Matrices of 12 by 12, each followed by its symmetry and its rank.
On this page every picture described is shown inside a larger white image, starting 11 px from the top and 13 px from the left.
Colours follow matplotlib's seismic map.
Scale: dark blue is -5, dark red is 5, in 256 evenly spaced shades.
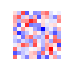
neither, full rank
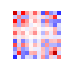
symmetric, rank two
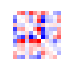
antisymmetric, rank two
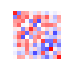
symmetric, full rank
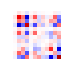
symmetric, rank two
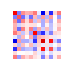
symmetric, rank two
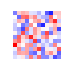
neither, full rank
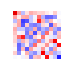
symmetric, full rank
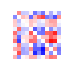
antisymmetric, rank two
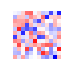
neither, full rank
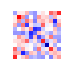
symmetric, full rank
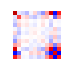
symmetric, rank two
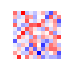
neither, full rank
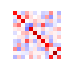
symmetric, full rank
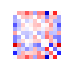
antisymmetric, rank two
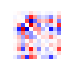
antisymmetric, rank two
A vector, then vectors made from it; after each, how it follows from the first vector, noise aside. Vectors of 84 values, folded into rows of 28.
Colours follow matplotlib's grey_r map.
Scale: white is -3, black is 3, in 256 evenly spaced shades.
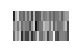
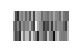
negated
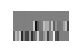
partly zeroed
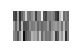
wrapped around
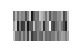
wrapped around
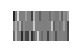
partly zeroed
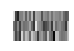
negated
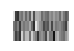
negated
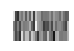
negated
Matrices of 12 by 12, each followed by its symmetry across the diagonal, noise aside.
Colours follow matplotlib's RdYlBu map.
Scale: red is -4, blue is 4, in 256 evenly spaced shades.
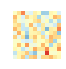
neither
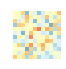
symmetric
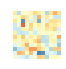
neither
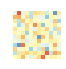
neither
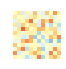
symmetric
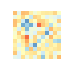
symmetric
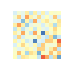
symmetric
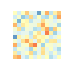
symmetric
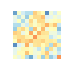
symmetric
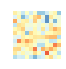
neither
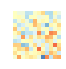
neither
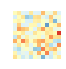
neither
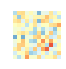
symmetric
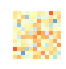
symmetric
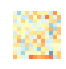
neither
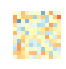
neither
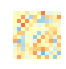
symmetric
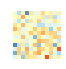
neither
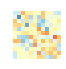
symmetric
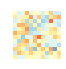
neither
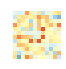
symmetric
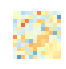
symmetric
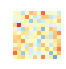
neither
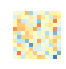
neither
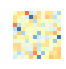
symmetric
